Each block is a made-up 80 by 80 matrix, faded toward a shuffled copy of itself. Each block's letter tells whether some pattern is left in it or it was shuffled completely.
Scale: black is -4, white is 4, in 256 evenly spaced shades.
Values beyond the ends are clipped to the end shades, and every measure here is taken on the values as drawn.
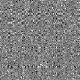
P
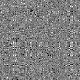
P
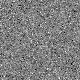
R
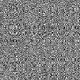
P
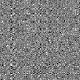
P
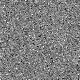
R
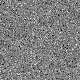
R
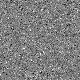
R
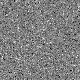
R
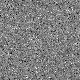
R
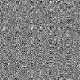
P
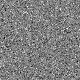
R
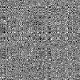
P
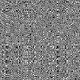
P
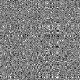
P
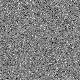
R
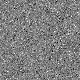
R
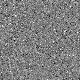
R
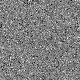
R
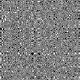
P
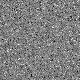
R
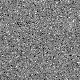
R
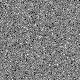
R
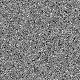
R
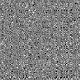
P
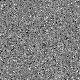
R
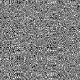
P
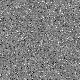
R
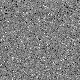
R
